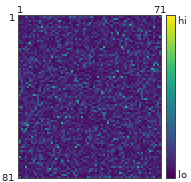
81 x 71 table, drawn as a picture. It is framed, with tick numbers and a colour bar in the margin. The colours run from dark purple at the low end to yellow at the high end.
Slope: none. Symmetry: a half turn. Stripes: none. Average level on the scale: 10%. Grain: fine.
